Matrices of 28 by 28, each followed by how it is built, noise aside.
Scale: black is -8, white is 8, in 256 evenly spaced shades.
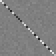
diagonal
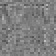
low rank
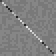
diagonal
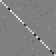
diagonal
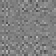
low rank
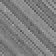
Toeplitz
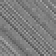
Toeplitz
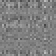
low rank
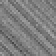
Toeplitz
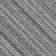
Toeplitz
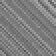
Toeplitz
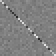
diagonal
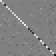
diagonal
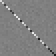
diagonal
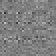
low rank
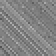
Toeplitz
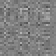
low rank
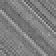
Toeplitz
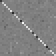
diagonal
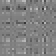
low rank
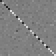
diagonal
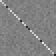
diagonal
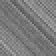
Toeplitz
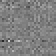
low rank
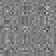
low rank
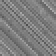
Toeplitz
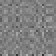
low rank
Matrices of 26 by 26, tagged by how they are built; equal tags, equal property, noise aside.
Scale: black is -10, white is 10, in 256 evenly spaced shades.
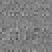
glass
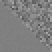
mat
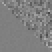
mat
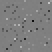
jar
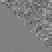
mat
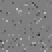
jar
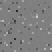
jar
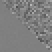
mat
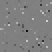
jar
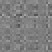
glass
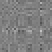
glass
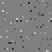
jar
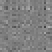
glass
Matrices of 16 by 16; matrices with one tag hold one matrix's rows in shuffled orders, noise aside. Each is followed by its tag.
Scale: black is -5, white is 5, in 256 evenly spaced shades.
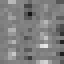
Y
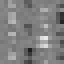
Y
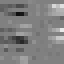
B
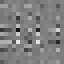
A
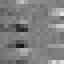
B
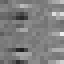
B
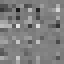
A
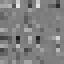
A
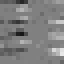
B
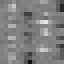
Y
